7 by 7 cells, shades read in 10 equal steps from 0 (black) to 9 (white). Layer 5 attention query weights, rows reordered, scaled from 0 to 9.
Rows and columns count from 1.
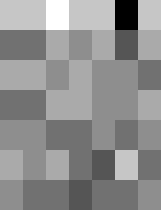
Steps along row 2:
same up down up down up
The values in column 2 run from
4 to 7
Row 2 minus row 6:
-2 -1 0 1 3 -4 2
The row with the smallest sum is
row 7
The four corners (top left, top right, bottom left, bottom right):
7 7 5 5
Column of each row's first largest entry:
3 3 1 3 1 6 1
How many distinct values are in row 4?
3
